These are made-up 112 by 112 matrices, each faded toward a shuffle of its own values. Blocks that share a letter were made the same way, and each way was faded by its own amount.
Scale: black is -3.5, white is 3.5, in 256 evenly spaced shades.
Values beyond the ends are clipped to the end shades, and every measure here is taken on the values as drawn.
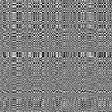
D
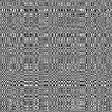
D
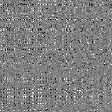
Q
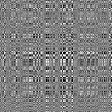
D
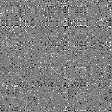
Q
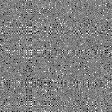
Q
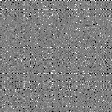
Q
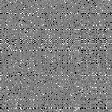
Q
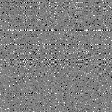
Q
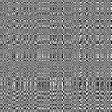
D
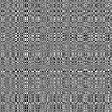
D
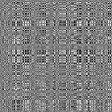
D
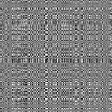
D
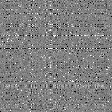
Q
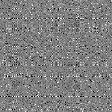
Q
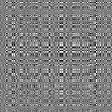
D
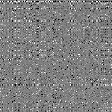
Q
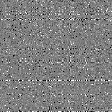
Q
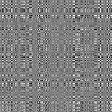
D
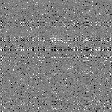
Q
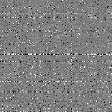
Q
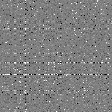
Q
